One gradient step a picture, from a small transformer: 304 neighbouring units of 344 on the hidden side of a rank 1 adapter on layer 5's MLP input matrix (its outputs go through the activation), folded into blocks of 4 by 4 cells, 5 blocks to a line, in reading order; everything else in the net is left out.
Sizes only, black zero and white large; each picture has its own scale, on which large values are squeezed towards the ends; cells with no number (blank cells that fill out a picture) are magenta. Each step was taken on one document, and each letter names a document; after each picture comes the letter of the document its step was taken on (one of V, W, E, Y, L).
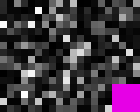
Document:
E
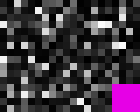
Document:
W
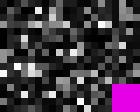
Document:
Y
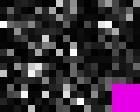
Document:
Y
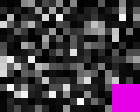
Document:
W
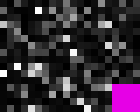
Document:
Y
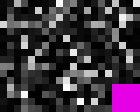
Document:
E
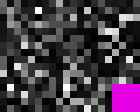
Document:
E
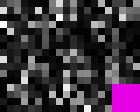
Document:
E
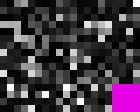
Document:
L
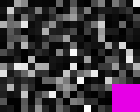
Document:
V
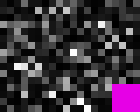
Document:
Y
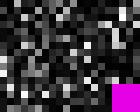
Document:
W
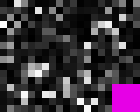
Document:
W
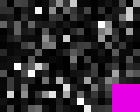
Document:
Y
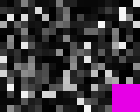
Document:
W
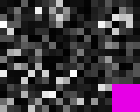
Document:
Y
